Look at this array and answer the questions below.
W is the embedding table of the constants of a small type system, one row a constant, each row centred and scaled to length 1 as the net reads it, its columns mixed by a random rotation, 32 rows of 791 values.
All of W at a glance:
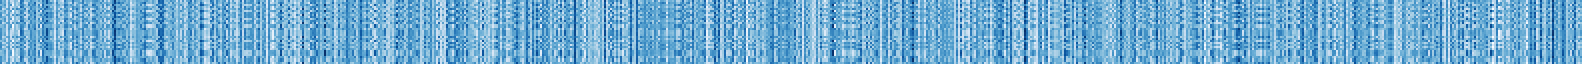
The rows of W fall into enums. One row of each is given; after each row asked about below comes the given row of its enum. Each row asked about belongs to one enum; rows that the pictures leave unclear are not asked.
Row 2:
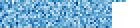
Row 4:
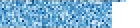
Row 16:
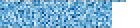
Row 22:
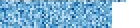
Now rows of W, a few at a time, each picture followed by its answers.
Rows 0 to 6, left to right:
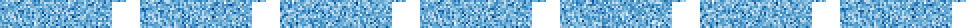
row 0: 16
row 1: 22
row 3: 16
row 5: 2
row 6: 22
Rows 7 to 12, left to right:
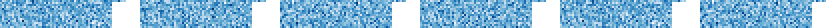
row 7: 4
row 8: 22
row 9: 2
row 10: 16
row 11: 4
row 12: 2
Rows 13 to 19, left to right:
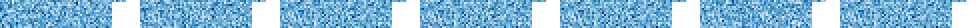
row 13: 2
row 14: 22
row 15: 16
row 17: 16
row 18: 4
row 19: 16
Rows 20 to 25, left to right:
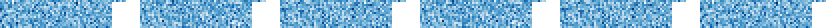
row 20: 2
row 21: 4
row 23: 4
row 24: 22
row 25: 2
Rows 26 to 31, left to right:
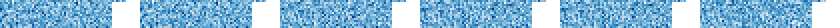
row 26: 2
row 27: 2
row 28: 16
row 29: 22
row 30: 22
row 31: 4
